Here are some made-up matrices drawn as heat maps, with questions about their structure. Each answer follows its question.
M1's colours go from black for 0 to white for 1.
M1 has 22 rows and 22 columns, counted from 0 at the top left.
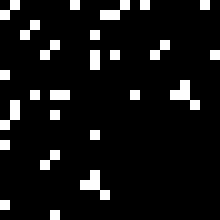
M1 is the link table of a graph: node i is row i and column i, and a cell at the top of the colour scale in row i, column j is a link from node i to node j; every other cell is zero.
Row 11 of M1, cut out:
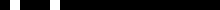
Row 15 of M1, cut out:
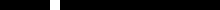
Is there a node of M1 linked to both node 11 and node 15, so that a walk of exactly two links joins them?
yes
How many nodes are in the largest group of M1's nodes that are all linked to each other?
2
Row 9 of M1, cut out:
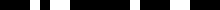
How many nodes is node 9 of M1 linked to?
6
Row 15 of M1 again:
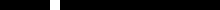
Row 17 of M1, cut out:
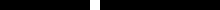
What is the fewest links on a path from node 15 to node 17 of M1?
3
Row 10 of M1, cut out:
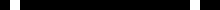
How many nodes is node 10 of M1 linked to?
2
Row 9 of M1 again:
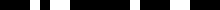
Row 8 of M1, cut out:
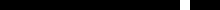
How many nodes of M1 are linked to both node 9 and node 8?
1
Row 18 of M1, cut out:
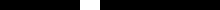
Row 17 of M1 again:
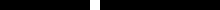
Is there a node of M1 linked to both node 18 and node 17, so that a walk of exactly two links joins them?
yes
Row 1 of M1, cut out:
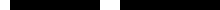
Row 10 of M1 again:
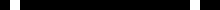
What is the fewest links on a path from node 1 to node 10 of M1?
1
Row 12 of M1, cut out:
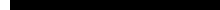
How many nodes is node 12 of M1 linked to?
1
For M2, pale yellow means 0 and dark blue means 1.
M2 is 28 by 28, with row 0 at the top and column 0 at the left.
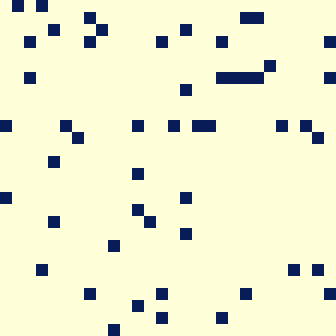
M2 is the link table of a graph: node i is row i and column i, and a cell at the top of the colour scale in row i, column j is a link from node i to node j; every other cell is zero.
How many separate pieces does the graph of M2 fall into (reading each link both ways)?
1
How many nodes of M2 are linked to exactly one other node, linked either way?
3
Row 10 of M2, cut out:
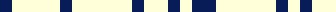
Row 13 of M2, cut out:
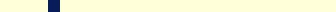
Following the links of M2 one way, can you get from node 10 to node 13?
yes
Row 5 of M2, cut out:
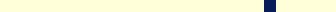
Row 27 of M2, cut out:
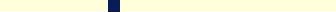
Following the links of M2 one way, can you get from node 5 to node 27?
yes
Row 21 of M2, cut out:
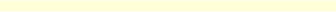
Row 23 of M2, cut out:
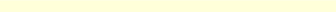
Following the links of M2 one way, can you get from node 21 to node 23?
no
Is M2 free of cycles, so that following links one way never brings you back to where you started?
yes
